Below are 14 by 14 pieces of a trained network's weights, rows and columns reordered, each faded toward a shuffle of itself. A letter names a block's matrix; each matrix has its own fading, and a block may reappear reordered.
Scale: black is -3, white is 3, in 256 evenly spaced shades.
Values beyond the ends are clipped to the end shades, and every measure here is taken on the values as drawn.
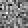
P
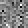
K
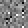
K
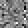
K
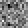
P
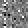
K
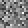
P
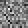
P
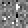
K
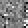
K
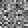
P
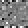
K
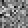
P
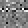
K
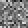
P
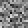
P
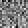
P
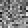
P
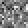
K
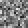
P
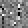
K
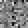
K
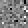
K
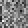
P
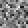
P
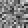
P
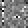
K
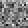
P
